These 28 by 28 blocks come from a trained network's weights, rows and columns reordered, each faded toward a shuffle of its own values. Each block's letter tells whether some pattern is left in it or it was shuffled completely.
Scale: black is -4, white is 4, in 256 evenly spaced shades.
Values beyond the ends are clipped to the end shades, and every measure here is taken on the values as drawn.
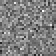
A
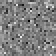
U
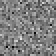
A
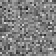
A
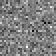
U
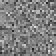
U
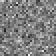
U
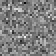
U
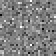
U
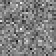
A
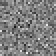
A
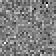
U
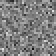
U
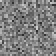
A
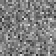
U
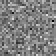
A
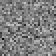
U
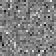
A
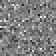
A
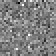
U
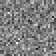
U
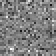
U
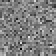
U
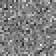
A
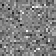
A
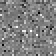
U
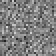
A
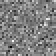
A
